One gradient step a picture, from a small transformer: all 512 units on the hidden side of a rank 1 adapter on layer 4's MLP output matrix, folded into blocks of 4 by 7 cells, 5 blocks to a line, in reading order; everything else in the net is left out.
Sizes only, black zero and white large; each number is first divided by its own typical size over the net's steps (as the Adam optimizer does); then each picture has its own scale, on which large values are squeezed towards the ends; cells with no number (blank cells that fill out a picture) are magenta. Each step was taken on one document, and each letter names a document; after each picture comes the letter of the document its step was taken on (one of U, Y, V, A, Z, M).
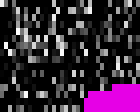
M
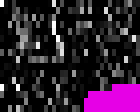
M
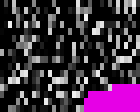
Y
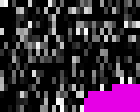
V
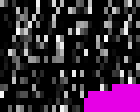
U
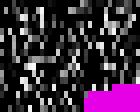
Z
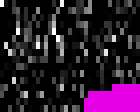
M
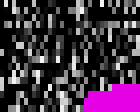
Y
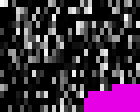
V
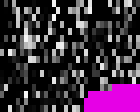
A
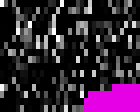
V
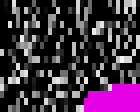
Y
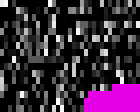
V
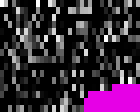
U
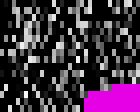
A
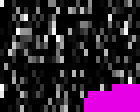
U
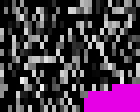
Z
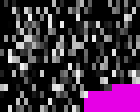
A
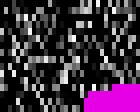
Z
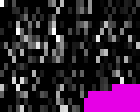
M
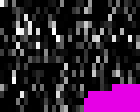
V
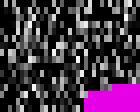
A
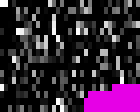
V
